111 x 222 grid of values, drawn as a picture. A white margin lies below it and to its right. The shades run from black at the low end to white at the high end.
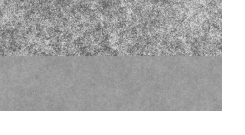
The top right is the ninth with the highest average. On average the colour sits 60% of the way up the scale. Neither half mirrors the other. No regular stripes run through it. No single row or column stands out from its neighbours. A horizontal seam about 50% of the way down splits the table, and the bottom part is calmer.
